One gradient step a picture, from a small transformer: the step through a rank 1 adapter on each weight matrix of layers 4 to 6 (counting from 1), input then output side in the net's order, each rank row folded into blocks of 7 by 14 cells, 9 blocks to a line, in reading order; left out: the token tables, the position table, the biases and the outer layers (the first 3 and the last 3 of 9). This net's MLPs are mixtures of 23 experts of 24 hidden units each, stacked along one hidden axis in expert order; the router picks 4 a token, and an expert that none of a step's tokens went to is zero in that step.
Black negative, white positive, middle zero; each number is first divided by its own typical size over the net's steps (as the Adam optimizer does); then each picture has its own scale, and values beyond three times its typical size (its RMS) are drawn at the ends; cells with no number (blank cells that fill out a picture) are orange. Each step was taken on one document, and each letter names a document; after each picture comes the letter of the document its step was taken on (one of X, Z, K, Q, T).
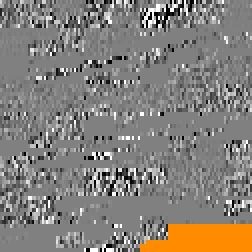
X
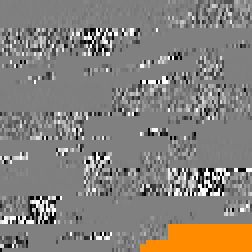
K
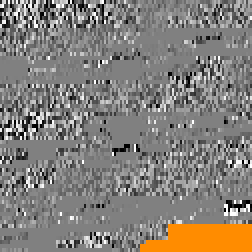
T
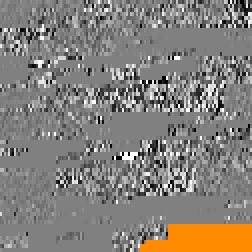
K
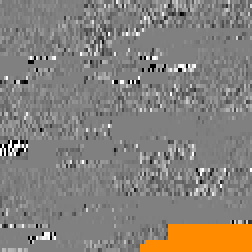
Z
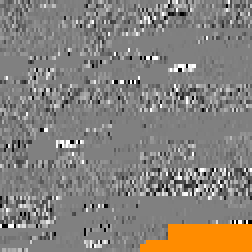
Z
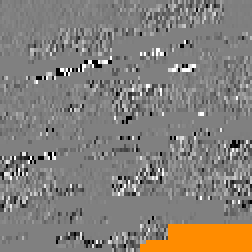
X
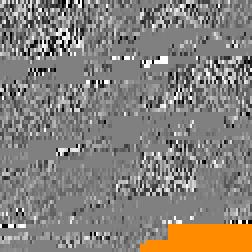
T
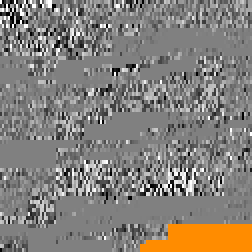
K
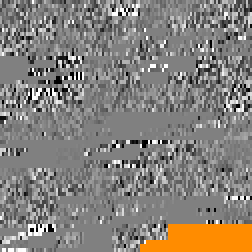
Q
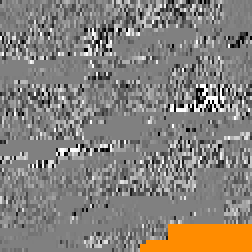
T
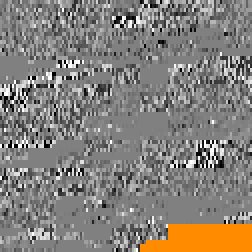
Q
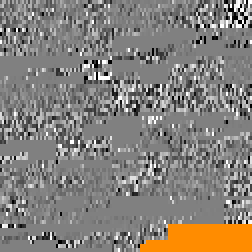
T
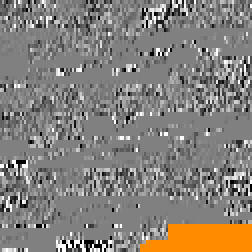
X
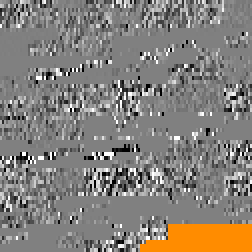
X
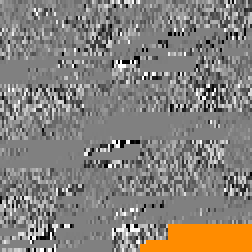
Q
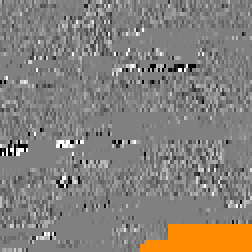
Z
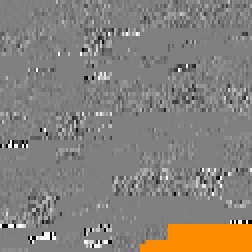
Z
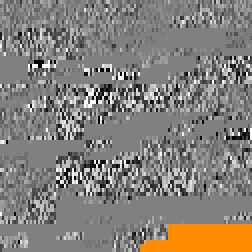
K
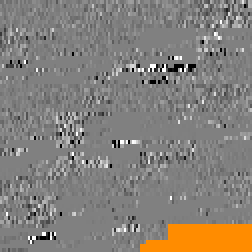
Z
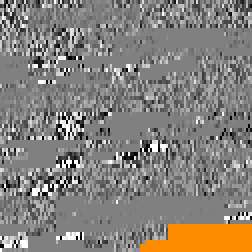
K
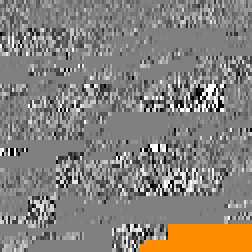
K
